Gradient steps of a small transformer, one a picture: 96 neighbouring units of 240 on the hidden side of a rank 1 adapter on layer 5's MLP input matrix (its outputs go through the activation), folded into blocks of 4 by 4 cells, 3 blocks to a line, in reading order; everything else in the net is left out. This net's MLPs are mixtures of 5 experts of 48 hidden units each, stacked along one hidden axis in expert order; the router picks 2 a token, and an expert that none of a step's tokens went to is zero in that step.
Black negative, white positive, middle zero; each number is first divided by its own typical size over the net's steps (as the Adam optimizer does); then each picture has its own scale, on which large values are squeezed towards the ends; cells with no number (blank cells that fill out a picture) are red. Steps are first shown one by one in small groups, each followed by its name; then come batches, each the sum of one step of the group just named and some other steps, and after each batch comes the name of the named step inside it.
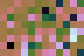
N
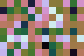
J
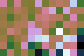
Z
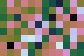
N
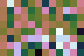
Z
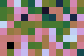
N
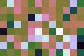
Z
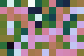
N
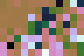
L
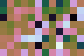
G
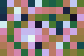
G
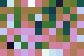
L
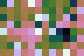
G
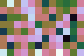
G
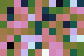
L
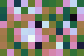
G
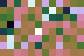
G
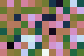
L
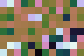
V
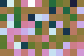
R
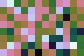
V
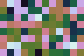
V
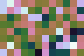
V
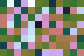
R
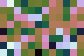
V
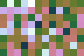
R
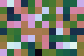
V
